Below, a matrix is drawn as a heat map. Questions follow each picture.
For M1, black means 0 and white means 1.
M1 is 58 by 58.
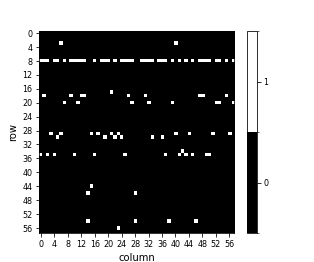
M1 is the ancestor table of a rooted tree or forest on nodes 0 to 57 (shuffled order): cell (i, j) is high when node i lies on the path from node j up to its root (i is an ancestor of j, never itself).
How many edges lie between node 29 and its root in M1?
0
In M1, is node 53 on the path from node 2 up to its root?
no
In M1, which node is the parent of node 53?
20
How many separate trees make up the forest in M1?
4
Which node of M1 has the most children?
35
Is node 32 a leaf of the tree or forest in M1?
yes
